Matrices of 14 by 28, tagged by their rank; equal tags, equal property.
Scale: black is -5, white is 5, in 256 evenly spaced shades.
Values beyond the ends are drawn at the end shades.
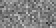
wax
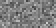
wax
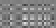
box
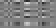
box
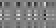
box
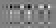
box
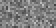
wax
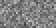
wax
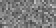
wax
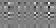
box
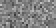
wax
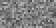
wax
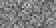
wax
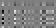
box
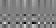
box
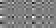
box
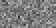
wax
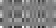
box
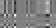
box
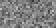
wax
